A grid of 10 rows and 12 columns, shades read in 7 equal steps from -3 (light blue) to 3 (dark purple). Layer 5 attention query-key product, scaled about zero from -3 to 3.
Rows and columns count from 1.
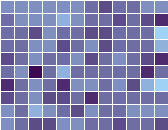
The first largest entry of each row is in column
8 12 3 5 12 3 1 7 6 3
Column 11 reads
-1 1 0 0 1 2 -2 0 -1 0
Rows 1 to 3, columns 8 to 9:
1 0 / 0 1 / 1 0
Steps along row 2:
down same same down up up same up down up up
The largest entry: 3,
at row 6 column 3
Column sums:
1 -3 -3 -3 -2 -4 1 3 0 0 0 -5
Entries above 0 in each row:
1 3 3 2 4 2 3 4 1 4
